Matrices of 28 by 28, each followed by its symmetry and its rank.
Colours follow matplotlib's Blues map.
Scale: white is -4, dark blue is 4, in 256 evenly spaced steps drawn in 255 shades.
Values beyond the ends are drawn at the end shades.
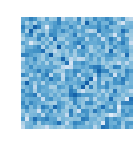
symmetric, full rank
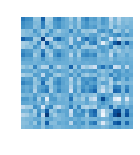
symmetric, rank two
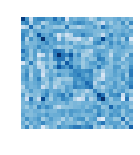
symmetric, rank five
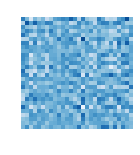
neither, rank five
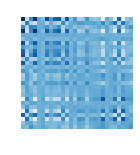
symmetric, rank two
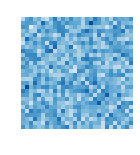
symmetric, full rank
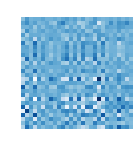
neither, rank three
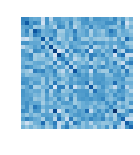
symmetric, rank five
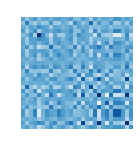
symmetric, rank three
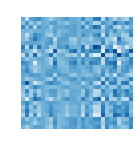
neither, rank three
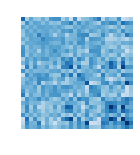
symmetric, rank three
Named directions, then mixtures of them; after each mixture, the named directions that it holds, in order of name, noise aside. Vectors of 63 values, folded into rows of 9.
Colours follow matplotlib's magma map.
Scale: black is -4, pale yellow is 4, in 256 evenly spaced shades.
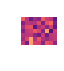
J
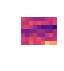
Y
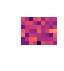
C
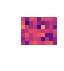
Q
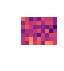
J, Y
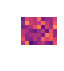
J, Q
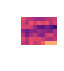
Y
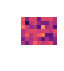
Q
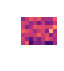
J, Y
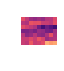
Y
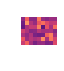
Q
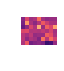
Q, Y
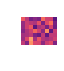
J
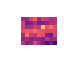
Q, Y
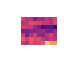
Y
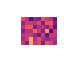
J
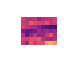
Y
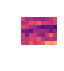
Y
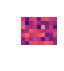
Q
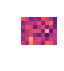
J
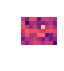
Q, Y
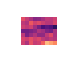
Y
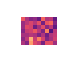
J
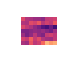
Y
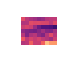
Y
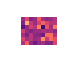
Q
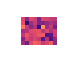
Q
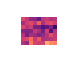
J, Y
